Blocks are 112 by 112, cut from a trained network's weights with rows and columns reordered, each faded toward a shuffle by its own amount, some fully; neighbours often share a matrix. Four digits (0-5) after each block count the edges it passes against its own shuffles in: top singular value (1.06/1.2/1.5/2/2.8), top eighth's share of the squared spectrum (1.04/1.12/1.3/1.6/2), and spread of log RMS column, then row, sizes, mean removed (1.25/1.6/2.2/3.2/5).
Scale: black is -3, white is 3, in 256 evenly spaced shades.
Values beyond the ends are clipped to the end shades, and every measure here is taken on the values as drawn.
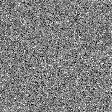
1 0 0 0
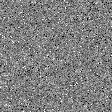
1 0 0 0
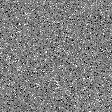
2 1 0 0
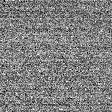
3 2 0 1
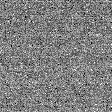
2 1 0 0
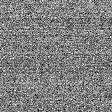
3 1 0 0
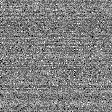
3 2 1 0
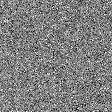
2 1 0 0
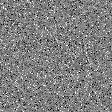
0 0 0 0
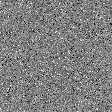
0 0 0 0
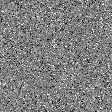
0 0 0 0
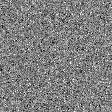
1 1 0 1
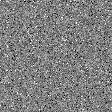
1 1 0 1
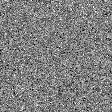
0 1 0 0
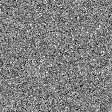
0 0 0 0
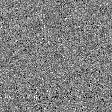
2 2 0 1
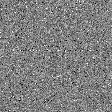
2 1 0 1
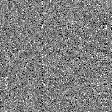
3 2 2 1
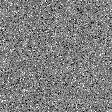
1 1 0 0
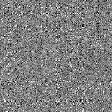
3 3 2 2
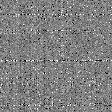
3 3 1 3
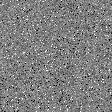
0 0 0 0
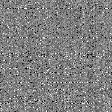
3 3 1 3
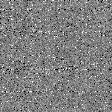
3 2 0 2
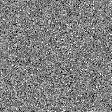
3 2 1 1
